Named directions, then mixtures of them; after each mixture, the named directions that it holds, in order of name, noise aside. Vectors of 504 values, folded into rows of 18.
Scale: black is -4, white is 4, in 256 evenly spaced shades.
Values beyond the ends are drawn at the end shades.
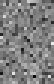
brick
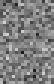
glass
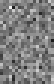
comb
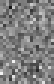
brick, comb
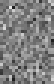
comb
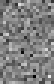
brick, glass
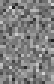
comb, glass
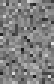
brick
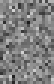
comb, glass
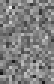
brick, comb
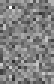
comb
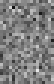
comb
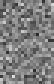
glass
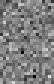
brick, glass
